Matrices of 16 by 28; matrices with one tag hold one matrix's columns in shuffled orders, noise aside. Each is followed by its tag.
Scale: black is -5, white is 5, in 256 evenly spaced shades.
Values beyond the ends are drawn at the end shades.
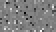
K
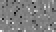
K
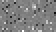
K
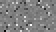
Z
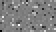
Z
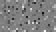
K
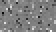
K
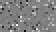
Z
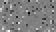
K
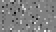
K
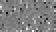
K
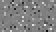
Z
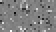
K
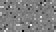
Z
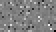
Z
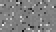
Z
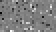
K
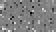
K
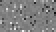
K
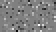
Z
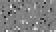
K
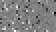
K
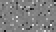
Z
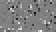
K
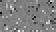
K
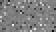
Z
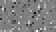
K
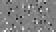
K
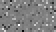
Z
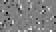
K
